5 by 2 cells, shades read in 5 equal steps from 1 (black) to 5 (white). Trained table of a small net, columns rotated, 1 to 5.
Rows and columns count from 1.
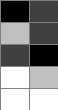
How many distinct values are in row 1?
2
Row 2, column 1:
4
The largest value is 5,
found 3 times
